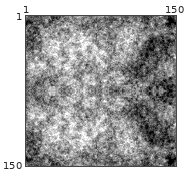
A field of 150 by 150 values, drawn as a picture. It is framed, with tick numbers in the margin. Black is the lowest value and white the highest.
The texture is blotchy. It is mirror symmetric from top to bottom. The histogram is bell-shaped. No single row or column stands out from its neighbours.
